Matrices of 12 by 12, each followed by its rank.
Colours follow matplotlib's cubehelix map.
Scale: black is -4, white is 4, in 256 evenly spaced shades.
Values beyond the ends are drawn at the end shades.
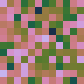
full rank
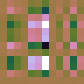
one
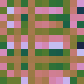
two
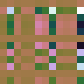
one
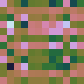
two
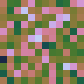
full rank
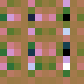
one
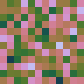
full rank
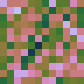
full rank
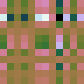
one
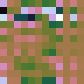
two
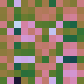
two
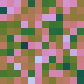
full rank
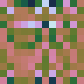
two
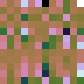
two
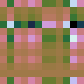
one
